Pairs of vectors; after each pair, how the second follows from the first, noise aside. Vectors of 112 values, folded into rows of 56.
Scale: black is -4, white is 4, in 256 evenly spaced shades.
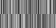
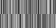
copied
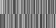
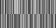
wrapped around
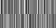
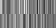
sign-scrambled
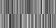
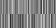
sign-scrambled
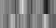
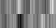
wrapped around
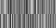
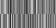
copied
